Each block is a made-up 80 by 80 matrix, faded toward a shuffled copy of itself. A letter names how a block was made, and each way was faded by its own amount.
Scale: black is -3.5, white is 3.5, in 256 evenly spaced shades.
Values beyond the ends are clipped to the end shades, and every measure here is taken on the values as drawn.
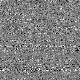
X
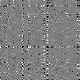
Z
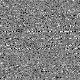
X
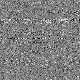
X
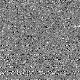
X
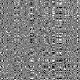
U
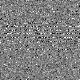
X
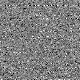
X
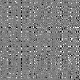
Z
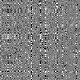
U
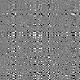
Z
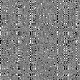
U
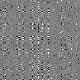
Z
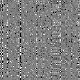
U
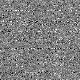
X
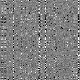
U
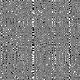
U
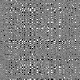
Z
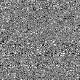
X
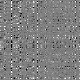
Z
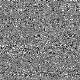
X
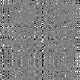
Z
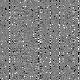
U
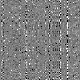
U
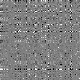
Z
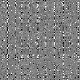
U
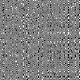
U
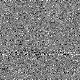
X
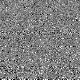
X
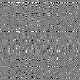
Z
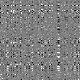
Z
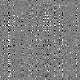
Z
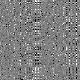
U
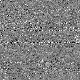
X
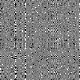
U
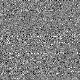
X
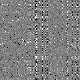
U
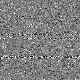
X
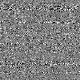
X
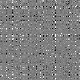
Z
